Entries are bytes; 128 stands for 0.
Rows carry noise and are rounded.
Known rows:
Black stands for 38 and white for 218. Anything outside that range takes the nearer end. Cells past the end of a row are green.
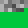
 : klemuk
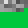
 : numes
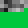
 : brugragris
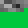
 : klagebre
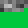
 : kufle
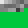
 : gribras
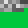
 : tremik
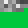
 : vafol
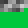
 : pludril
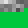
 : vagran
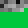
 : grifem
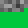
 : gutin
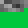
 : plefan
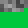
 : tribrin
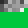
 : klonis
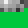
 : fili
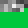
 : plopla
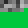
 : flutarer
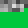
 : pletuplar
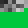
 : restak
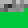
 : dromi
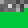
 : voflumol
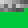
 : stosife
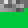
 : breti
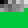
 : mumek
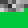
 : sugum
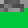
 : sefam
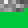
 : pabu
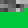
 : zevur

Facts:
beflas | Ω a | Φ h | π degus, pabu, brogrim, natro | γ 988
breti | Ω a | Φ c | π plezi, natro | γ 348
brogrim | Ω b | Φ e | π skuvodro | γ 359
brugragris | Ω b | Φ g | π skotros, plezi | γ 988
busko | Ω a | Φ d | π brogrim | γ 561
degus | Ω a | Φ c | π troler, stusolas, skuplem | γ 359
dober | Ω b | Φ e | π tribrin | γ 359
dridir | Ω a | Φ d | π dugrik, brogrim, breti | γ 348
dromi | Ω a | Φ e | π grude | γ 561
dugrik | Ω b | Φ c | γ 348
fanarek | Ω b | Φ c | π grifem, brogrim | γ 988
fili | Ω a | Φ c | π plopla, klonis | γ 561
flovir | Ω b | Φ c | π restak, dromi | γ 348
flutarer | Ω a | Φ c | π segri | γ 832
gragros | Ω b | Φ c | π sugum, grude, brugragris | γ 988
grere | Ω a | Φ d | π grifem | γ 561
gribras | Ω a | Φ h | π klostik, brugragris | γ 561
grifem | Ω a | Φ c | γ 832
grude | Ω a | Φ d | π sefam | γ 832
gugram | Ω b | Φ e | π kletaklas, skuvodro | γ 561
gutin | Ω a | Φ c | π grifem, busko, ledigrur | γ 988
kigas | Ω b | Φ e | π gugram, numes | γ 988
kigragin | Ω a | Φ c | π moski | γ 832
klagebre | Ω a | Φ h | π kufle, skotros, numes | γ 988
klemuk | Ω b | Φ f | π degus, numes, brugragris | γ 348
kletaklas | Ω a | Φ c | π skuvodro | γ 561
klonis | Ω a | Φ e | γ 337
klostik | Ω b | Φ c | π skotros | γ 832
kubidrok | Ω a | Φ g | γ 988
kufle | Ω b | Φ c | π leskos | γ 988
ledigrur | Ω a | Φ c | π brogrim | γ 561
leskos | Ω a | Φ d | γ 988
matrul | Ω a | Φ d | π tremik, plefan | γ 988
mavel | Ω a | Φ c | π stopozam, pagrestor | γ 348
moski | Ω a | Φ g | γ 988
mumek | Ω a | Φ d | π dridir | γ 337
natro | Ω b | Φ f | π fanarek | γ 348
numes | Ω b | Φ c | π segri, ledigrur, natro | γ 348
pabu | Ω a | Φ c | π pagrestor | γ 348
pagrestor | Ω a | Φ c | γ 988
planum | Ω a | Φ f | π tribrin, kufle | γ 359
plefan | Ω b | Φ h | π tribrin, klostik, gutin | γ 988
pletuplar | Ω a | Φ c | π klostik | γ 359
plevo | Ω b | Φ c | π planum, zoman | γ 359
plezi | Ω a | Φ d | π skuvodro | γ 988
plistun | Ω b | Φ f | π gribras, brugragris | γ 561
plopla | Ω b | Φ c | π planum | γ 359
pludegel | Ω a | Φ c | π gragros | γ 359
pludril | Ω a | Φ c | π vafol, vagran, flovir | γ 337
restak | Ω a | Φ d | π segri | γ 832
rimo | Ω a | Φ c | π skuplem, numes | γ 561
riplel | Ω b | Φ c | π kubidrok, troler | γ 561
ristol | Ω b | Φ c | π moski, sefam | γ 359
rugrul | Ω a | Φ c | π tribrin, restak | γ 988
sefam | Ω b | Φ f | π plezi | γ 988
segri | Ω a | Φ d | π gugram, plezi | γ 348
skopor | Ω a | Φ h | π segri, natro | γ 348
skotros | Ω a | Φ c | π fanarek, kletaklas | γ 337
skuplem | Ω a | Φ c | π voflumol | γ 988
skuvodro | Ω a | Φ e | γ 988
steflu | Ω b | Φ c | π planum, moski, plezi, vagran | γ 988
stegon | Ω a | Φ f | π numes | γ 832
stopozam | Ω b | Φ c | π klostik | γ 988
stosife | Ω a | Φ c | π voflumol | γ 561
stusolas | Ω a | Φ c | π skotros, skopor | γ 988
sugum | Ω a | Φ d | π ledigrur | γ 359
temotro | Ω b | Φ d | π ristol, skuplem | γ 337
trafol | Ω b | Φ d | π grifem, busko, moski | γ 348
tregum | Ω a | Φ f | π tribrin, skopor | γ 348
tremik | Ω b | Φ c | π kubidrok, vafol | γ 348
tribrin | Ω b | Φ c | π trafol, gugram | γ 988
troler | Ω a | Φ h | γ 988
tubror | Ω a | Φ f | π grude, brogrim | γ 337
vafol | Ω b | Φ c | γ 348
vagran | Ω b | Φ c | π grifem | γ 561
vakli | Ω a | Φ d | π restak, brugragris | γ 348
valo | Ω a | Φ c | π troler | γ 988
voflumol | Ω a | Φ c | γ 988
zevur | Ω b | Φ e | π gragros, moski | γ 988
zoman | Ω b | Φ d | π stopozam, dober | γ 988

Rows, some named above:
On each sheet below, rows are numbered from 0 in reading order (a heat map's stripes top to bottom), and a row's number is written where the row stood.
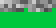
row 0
stosife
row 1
tregum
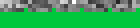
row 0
riplel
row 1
sefam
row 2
grere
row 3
beflas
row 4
flutarer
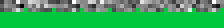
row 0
leskos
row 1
riplel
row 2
matrul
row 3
busko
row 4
pagrestor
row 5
plistun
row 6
dober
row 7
zoman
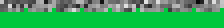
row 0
troler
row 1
skotros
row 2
skuvodro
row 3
grifem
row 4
plevo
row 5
segri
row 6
kufle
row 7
temotro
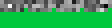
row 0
valo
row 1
kigragin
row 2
skotros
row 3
plezi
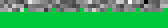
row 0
planum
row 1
gribras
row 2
sefam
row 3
natro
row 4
grere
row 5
stegon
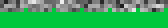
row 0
flutarer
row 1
vagran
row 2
mavel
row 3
klostik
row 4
brogrim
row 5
degus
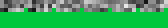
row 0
moski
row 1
kubidrok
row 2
skopor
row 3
rimo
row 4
plopla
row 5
tubror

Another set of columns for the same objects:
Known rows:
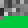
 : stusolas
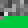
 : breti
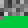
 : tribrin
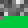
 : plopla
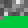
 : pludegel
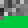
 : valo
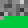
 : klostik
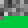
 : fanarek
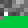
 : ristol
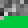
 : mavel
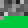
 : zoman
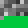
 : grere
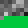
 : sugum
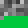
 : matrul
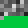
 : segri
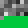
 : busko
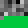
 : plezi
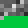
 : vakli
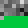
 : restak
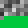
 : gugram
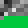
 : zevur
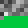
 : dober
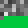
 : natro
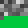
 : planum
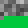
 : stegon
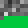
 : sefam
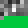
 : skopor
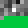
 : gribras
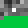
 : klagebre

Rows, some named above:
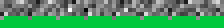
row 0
kigragin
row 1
klonis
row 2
gribras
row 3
riplel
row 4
skuvodro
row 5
dober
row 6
temotro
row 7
grifem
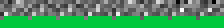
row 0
brogrim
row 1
plistun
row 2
plistun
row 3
klemuk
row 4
degus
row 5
planum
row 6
troler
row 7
brugragris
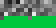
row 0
moski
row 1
degus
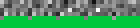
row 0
vagran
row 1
fili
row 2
skuvodro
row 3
beflas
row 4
flutarer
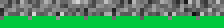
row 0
skotros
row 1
pletuplar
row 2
kigragin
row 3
pludril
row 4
skotros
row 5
tubror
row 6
plezi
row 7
kufle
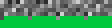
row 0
kubidrok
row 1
mumek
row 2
kigragin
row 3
tregum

